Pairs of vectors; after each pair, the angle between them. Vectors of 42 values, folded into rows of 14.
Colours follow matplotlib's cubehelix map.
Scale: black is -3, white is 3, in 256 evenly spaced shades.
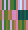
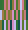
orthogonal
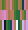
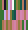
orthogonal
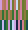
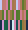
nearly parallel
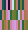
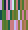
nearly parallel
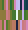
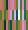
orthogonal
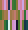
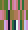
nearly opposite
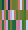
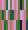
nearly opposite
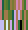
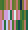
partly aligned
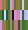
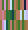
partly aligned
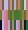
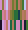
nearly parallel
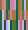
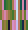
partly opposed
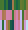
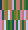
partly aligned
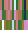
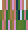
orthogonal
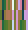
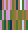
orthogonal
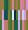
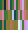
partly aligned
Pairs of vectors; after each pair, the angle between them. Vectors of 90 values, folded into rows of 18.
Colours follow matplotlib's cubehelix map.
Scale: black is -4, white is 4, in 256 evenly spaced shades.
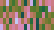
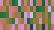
partly aligned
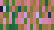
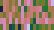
partly aligned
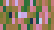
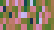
nearly parallel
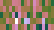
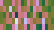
nearly parallel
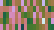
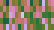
partly aligned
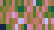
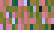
orthogonal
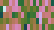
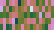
orthogonal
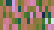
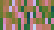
partly aligned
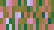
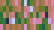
partly opposed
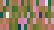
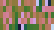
partly aligned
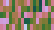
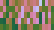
partly opposed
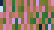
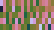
nearly opposite
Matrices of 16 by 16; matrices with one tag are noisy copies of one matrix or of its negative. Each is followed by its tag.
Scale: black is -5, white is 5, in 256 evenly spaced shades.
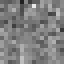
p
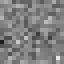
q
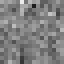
p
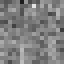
p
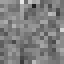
p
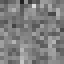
p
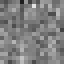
p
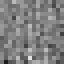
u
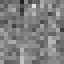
p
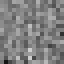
u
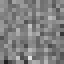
u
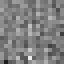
u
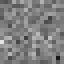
q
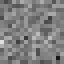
q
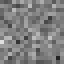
q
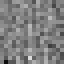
u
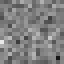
q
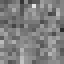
p
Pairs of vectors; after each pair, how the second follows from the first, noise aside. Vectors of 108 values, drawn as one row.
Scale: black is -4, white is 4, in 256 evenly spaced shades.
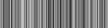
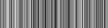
wrapped around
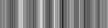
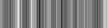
wrapped around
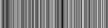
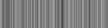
shrunk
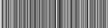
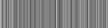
shrunk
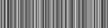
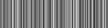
wrapped around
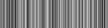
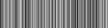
wrapped around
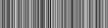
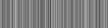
shrunk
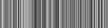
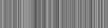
shrunk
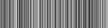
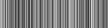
reversed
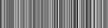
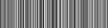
wrapped around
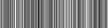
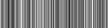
reversed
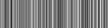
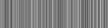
shrunk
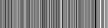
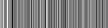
reversed
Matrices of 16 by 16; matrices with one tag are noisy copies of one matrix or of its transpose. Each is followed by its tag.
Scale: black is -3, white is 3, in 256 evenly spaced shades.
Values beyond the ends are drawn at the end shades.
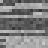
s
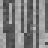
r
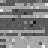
s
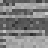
s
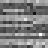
r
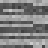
r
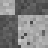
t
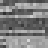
s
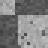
t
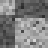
t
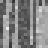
s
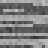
r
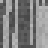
s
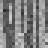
r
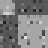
t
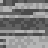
s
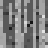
r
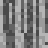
r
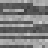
r
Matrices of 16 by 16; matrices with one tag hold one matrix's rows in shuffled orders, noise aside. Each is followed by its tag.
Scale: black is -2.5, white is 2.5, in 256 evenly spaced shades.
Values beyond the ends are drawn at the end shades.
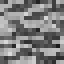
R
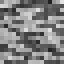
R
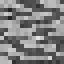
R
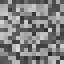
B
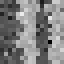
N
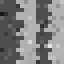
N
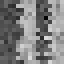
N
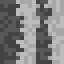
N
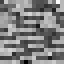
R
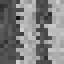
N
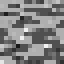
R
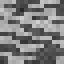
R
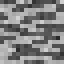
R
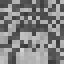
B
